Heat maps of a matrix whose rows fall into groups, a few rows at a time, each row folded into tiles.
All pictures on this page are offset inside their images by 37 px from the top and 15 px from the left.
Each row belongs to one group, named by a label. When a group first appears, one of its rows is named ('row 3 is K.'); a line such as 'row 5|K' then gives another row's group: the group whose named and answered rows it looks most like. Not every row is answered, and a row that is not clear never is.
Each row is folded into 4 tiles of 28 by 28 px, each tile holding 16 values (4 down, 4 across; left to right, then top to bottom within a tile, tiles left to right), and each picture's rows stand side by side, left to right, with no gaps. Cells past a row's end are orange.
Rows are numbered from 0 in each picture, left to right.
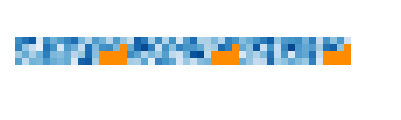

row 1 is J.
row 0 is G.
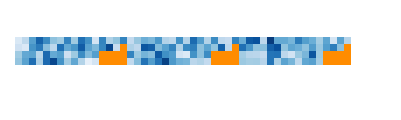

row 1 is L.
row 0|L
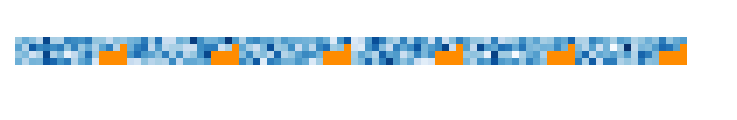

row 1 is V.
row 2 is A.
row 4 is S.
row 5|A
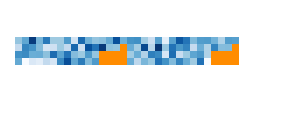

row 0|V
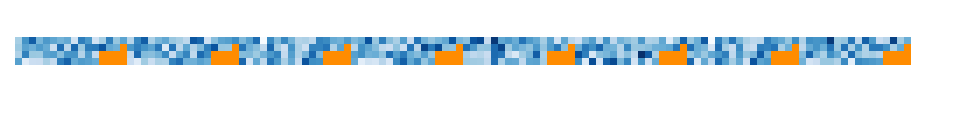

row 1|V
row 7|V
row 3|V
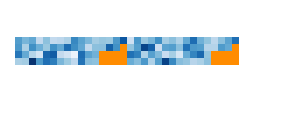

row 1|J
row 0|S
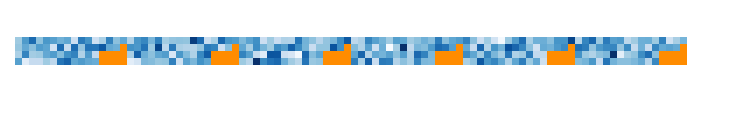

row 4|S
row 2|S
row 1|V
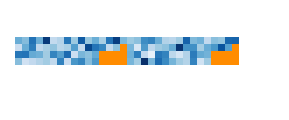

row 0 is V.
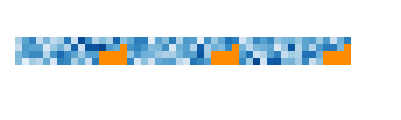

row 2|A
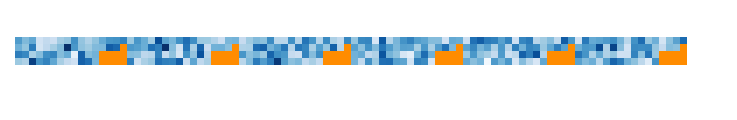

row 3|G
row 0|S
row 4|J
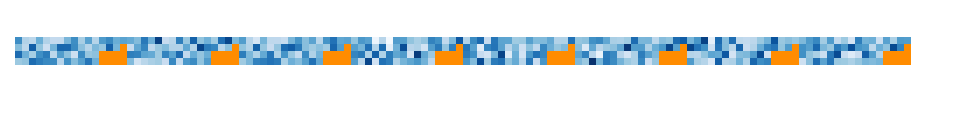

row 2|S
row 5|S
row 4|A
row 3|A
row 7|S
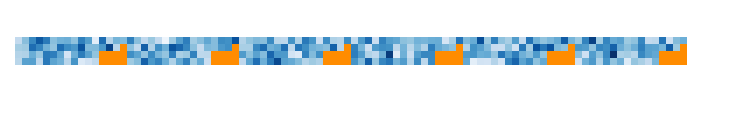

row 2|L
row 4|V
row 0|L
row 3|A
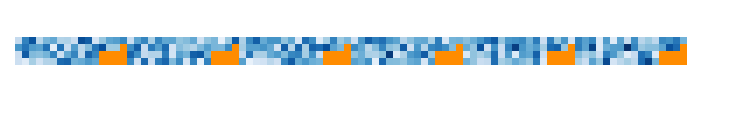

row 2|V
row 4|G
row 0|V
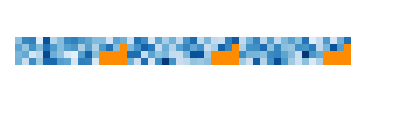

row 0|G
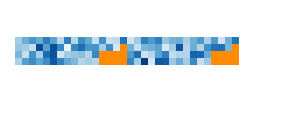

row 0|L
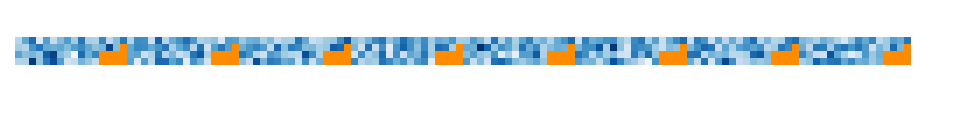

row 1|G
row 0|L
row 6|J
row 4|J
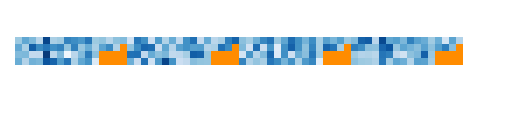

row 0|G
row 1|J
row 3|G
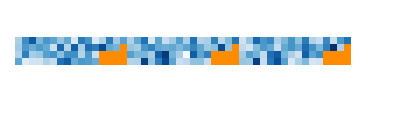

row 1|L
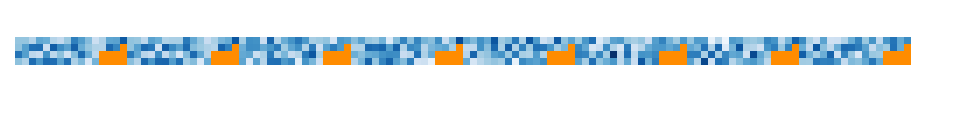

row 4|V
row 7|S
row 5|A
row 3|L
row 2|G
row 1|S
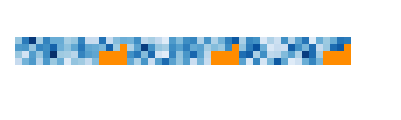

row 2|J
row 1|J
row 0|L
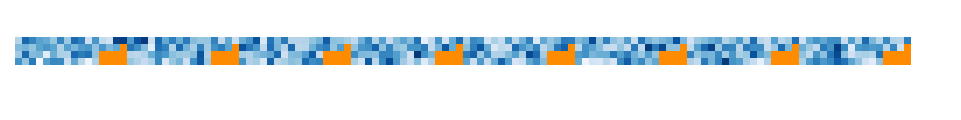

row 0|J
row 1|G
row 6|L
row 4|J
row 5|V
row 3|L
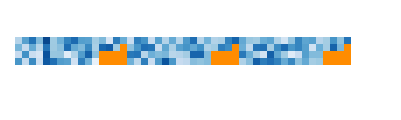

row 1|J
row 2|S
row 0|G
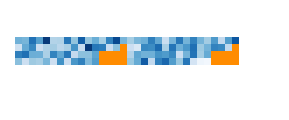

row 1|L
